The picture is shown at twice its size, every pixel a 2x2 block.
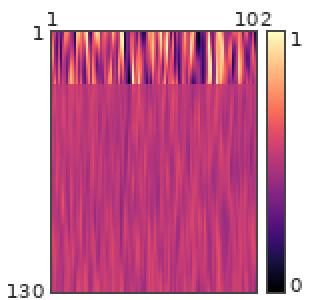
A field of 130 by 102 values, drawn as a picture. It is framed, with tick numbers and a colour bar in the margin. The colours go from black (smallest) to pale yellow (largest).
Mirror symmetry: none. Average level on the scale: 50%. Grain: streaks running down. Slope: none. Seam: horizontal, 20% of the way down, the bottom part calmer.
